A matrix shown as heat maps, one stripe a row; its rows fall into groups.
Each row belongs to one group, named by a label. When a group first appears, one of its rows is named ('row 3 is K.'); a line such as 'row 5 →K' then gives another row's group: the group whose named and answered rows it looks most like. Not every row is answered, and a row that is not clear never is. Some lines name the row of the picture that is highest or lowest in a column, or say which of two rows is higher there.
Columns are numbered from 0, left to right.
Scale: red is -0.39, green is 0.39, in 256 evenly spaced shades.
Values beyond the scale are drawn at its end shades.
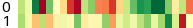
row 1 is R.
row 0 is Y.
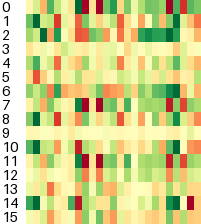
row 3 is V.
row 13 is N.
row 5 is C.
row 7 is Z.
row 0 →Z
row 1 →R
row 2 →Y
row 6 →Y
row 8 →R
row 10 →R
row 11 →Z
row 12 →Z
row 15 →N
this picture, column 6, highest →14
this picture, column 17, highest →2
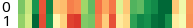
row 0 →Y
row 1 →Y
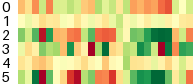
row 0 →V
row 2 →Y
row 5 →Y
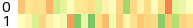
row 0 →V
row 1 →N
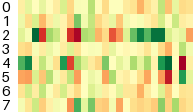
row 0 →N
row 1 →N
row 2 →Y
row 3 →C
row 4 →R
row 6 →N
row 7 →N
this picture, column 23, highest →5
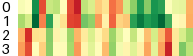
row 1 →Y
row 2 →C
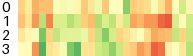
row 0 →V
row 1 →V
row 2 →V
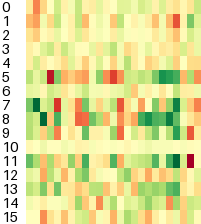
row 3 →V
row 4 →N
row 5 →Y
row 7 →R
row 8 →Y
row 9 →R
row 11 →R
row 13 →Y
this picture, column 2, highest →8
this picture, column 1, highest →7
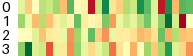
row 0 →Z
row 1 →R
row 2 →N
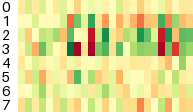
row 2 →Z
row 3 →Z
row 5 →N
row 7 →N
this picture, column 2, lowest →3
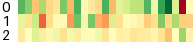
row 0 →R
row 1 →N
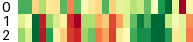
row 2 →Y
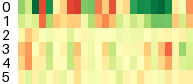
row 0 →Y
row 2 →C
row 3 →C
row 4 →C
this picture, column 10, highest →0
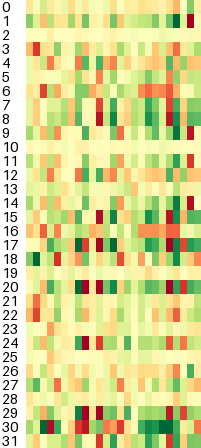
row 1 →R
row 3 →C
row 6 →V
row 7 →Z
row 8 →Z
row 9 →R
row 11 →R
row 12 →N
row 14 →R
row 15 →Z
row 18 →R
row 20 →Z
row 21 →C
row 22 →C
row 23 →N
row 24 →Z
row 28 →V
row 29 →Z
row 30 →Y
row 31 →Z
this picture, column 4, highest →30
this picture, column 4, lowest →18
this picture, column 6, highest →1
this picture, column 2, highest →30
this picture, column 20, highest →30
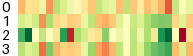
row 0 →V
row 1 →Y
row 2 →R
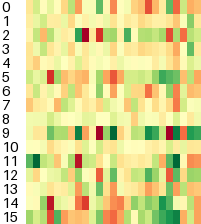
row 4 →C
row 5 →Y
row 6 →N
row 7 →V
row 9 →Z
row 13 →N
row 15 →Y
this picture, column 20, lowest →9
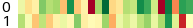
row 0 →Z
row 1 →R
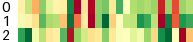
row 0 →Z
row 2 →R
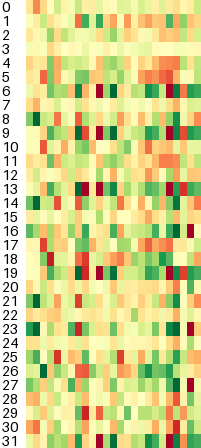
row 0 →C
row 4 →V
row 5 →V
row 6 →Z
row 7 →C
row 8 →R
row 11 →V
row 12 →N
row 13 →Z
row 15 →N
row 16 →R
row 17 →V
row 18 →Y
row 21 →R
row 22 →V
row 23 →R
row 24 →C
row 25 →R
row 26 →Y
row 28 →C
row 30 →C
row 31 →Z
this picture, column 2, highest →26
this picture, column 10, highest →1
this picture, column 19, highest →18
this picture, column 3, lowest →18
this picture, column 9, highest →26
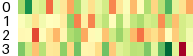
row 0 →R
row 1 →Z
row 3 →R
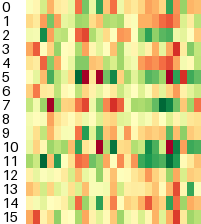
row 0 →N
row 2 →Y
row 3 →C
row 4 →V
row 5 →Z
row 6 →C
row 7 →Y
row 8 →N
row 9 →N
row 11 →Y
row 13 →C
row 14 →N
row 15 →C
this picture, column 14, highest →5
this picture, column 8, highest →9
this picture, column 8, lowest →5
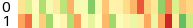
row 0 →N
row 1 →C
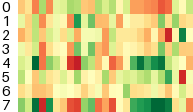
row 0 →V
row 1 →N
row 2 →C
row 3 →N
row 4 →Y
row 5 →R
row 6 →V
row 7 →Y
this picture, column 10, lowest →0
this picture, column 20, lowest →0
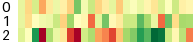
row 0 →N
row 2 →Y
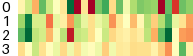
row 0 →Z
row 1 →R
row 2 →R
